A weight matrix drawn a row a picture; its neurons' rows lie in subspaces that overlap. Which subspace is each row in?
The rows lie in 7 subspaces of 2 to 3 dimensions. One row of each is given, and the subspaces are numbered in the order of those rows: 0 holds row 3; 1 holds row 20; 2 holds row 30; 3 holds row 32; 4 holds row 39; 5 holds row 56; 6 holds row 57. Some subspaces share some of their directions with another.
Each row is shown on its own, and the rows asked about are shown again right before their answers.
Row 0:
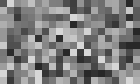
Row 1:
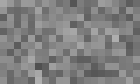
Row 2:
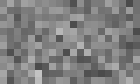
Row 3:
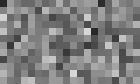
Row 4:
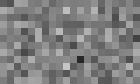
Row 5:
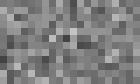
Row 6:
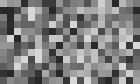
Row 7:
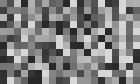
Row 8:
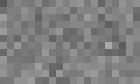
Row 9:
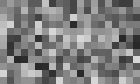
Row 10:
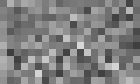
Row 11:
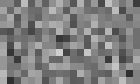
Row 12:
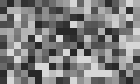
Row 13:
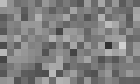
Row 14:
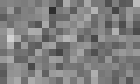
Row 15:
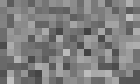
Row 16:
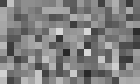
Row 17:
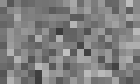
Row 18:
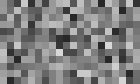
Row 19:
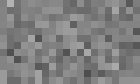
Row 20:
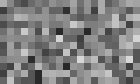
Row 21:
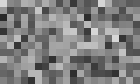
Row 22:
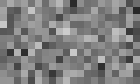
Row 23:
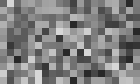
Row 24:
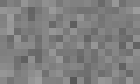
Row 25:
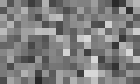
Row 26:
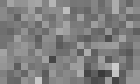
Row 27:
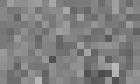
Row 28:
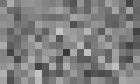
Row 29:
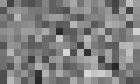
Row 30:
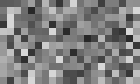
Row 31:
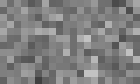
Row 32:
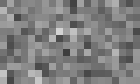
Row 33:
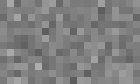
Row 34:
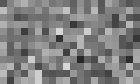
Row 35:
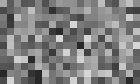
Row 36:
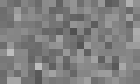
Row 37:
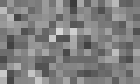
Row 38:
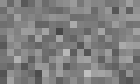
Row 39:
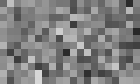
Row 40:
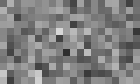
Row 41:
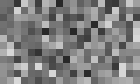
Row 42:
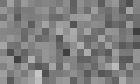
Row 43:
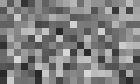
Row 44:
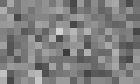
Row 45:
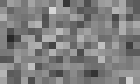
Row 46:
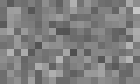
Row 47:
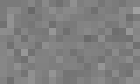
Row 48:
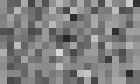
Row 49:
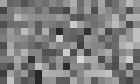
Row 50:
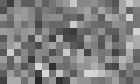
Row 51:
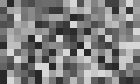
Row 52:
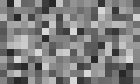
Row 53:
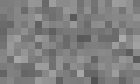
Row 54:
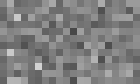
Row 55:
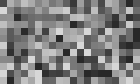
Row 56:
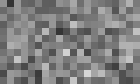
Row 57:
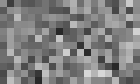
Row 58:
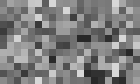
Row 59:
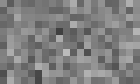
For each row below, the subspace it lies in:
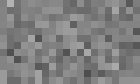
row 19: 1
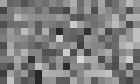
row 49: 1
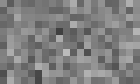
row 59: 3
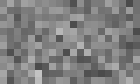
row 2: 0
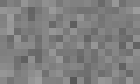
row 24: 2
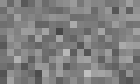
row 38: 5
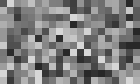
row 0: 4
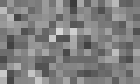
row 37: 3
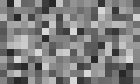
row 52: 5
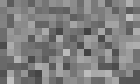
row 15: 2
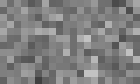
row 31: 6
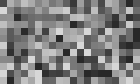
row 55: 1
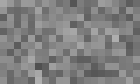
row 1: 0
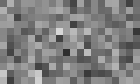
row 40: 3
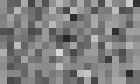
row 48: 4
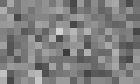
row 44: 3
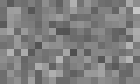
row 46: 2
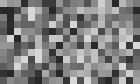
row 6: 2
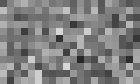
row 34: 1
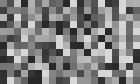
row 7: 4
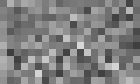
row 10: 3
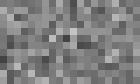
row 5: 3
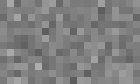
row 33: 5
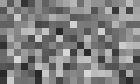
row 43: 5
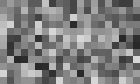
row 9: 6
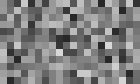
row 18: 4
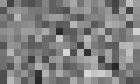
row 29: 6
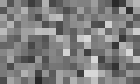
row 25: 6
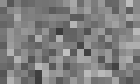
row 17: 6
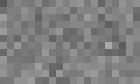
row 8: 0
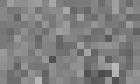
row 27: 6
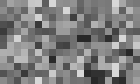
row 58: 6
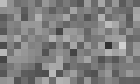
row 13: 0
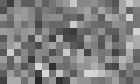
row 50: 0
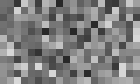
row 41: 5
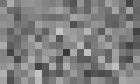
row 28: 2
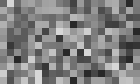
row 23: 5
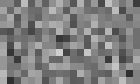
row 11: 4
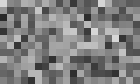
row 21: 0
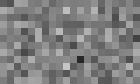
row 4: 1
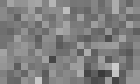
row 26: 6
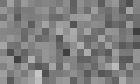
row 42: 4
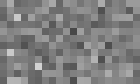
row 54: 5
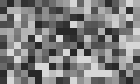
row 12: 0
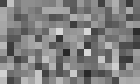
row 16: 0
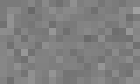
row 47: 2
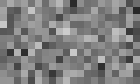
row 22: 2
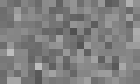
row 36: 5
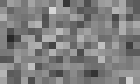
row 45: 4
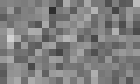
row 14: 4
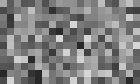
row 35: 2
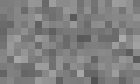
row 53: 6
